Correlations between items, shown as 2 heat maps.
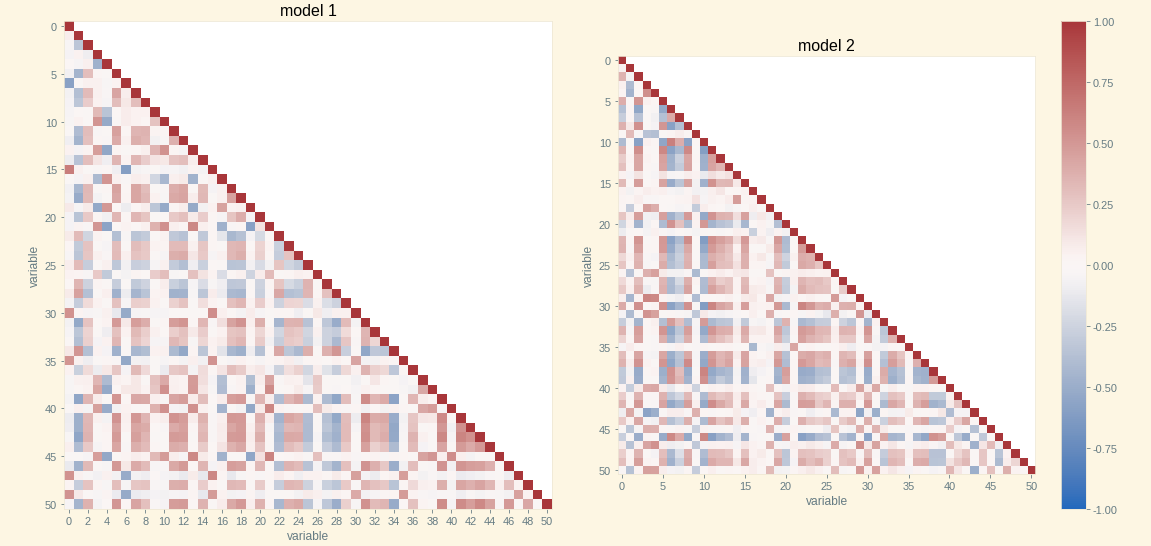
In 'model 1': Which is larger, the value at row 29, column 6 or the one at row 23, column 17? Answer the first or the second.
the second
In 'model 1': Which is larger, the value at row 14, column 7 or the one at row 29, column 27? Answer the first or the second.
the first
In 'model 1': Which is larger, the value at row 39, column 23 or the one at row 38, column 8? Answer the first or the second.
the first
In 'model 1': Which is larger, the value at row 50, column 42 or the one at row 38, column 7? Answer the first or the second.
the first
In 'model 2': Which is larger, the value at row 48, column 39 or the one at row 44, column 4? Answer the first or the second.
the second
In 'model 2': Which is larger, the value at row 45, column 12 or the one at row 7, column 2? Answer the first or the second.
the first
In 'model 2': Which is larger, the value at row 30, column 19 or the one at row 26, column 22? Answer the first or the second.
the first
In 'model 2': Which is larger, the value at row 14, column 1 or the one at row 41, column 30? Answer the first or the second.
the second
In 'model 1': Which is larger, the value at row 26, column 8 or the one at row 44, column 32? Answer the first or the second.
the second
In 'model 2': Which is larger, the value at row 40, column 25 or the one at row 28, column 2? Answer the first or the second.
the second
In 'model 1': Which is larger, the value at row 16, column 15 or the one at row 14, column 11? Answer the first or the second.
the second
